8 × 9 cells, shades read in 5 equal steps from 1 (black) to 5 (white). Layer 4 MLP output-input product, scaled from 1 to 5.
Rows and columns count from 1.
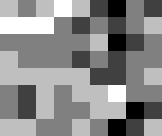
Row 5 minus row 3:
1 1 1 1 1 -2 1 1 1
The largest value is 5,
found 5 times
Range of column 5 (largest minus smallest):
2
